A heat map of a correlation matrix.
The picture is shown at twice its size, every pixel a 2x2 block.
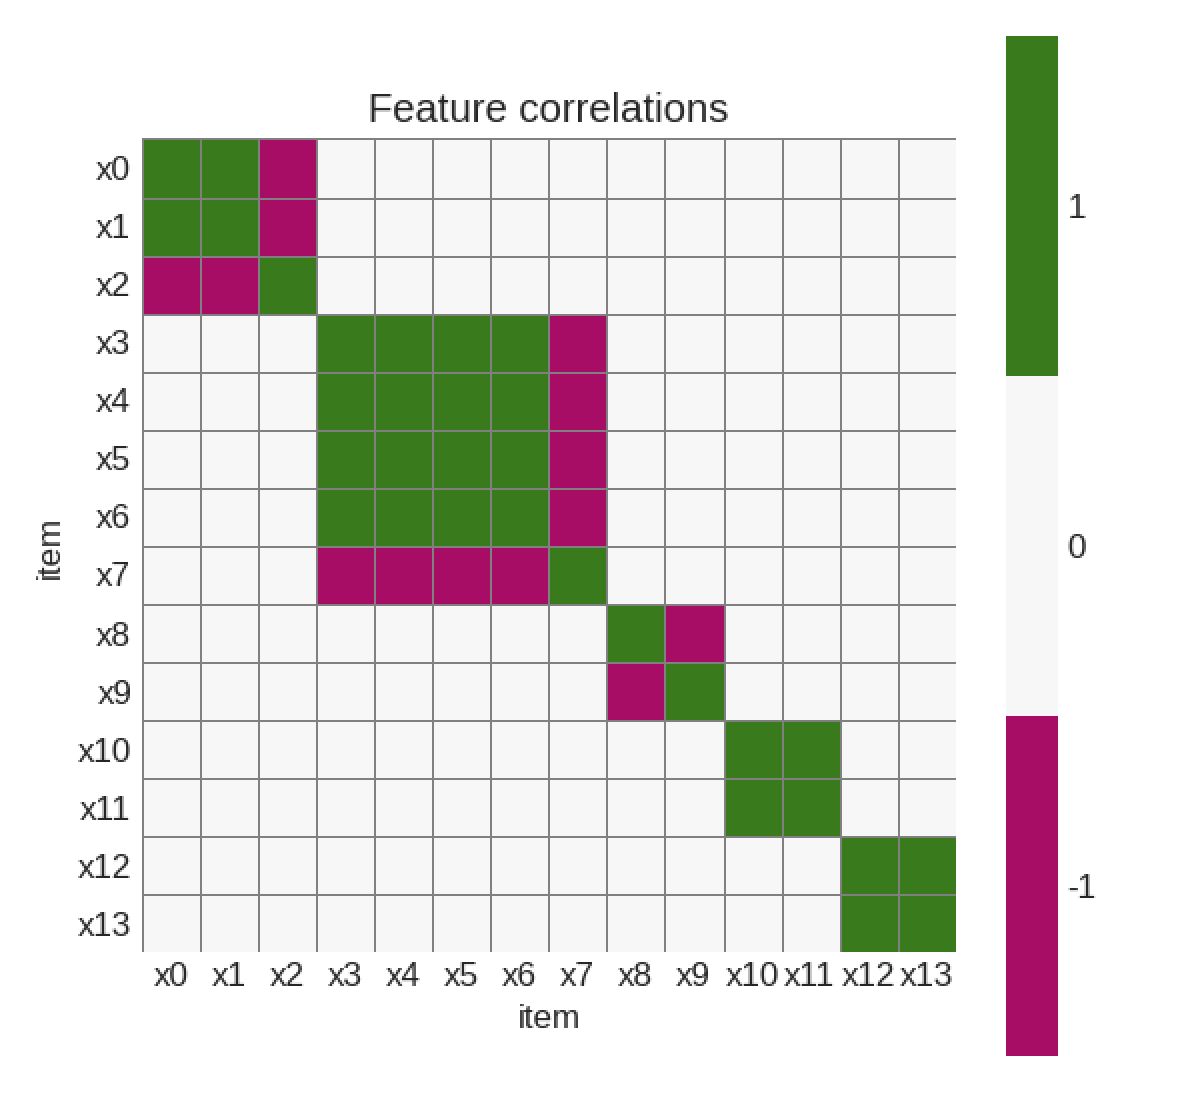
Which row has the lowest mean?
x7
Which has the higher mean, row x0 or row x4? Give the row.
x4
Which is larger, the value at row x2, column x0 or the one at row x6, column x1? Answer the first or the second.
the second
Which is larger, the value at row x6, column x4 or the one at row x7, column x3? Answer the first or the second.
the first
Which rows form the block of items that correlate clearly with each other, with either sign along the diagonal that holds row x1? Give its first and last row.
x0 to x2
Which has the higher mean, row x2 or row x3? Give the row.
x3
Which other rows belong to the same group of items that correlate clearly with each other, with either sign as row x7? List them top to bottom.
x3, x4, x5, x6
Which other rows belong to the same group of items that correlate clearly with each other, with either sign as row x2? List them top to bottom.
x0, x1
